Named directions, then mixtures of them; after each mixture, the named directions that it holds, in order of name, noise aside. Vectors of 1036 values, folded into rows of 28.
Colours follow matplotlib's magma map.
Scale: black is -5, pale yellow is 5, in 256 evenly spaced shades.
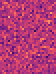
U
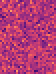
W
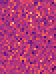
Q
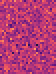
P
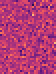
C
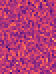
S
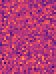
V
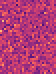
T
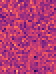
W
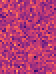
W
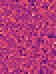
C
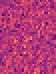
C, Q, T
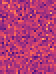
U, W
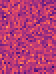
V, W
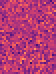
P, Q, V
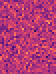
P, U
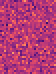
C, P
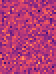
V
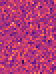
Q, S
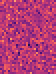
P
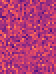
T, U, W
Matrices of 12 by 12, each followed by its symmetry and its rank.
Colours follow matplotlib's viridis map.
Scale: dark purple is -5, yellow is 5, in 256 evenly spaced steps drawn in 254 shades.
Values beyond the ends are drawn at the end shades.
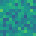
neither, full rank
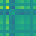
symmetric, rank one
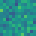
neither, full rank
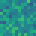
neither, full rank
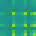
symmetric, rank one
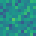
neither, full rank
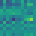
neither, rank two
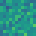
symmetric, full rank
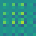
symmetric, rank one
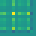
symmetric, rank one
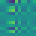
neither, rank one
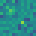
symmetric, full rank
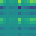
neither, rank one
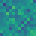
symmetric, full rank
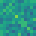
symmetric, full rank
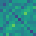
symmetric, full rank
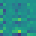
neither, rank two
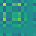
symmetric, rank one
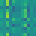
neither, rank two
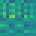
neither, rank two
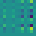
neither, rank one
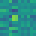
neither, rank two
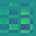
neither, rank one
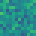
neither, full rank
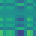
neither, rank one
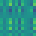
neither, rank one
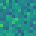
neither, full rank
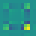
symmetric, rank one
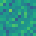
symmetric, full rank
